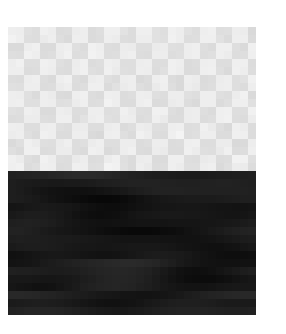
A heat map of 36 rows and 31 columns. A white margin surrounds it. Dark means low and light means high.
It is made of 2 by 1 panels. Panel 1,1: very high, checkered, faint in contrast. Panel 2,1: very low, streaked across, faint in contrast.
